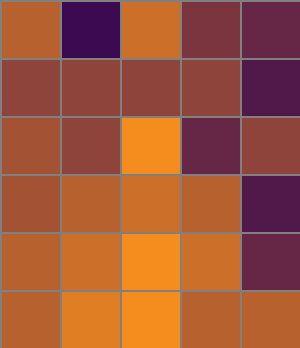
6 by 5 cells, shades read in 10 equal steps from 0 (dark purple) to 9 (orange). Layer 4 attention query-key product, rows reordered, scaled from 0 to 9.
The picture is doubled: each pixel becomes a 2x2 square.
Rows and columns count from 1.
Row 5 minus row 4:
1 1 2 1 1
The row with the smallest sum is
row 2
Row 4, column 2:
6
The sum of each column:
32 29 45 28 16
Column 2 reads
0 4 4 6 7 8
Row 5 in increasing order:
2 6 7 7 9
